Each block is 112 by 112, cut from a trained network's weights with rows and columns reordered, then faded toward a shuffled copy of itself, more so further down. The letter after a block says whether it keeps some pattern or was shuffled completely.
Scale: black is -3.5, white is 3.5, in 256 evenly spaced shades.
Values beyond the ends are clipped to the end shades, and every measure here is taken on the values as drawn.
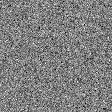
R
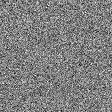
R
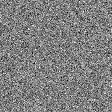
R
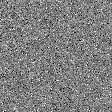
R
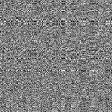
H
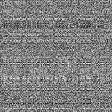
H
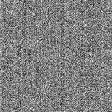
H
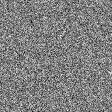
R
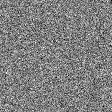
R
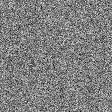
R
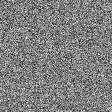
R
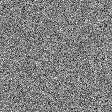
R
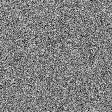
R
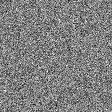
R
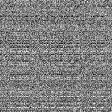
H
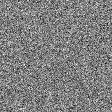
R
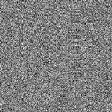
H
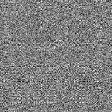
H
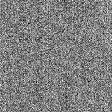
H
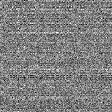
H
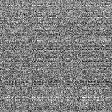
H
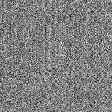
H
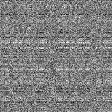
H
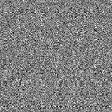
H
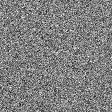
R
